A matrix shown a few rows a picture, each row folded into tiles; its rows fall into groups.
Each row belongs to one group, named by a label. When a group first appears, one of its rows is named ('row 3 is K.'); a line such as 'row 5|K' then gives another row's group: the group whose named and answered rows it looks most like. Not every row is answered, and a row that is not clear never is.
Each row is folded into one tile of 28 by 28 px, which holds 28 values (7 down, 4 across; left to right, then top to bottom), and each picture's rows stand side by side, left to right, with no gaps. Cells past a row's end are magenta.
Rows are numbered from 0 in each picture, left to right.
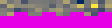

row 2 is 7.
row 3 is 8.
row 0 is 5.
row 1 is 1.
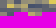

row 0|8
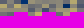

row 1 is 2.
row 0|7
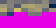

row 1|1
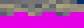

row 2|7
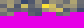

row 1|8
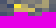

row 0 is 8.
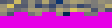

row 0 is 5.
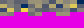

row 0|1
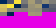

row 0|5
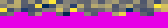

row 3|8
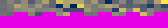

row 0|8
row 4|1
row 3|7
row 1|5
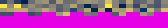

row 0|7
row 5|1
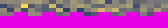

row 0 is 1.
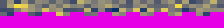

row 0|8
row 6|5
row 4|1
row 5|1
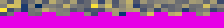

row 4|5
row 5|2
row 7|5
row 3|8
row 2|5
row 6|2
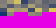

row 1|1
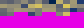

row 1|7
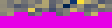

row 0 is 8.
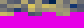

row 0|2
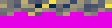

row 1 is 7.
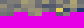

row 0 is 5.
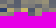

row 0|1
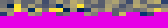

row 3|1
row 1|1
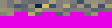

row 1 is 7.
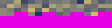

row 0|5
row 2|7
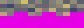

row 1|1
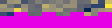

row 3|1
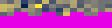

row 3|1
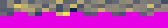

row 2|2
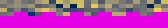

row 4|2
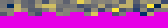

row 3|2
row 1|8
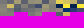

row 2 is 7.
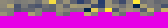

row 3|1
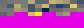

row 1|2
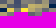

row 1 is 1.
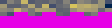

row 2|8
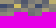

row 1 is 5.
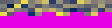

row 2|2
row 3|2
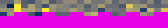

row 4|8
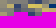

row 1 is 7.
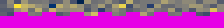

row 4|5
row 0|8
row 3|2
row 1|1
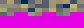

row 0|7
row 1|1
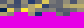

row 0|1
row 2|8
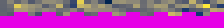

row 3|7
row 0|8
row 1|5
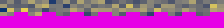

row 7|8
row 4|7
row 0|1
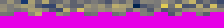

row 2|1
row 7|7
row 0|7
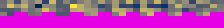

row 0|8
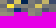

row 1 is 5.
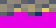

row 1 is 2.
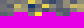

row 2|8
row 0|8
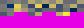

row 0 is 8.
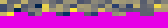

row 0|2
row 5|8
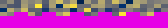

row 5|2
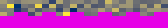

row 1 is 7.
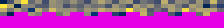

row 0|5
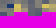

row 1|8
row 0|8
